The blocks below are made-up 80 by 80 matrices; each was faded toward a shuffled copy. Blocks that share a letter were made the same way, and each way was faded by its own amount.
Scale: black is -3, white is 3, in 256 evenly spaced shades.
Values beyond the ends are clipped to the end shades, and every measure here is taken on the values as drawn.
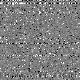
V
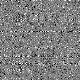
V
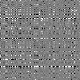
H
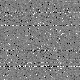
V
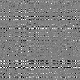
H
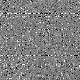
V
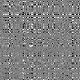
H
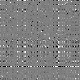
H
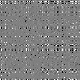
H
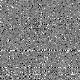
V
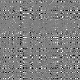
H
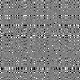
H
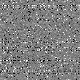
V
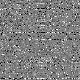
V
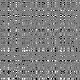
H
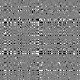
H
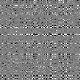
H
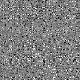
V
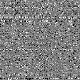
V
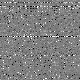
V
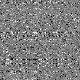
V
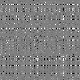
H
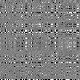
H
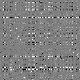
H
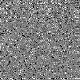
V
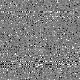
V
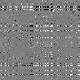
H
